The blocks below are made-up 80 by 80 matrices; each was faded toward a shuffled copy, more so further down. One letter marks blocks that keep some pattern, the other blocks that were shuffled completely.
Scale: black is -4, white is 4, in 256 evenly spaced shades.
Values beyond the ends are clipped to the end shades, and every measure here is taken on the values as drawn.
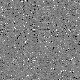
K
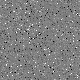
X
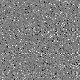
K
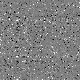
K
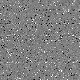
K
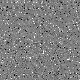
K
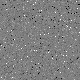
X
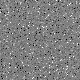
X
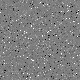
X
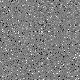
K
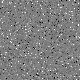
X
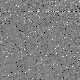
K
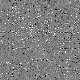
K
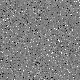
X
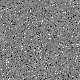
X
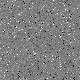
X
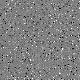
K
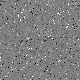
X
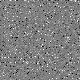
K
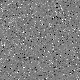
X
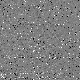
K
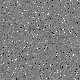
X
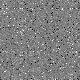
K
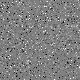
K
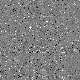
K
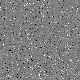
X
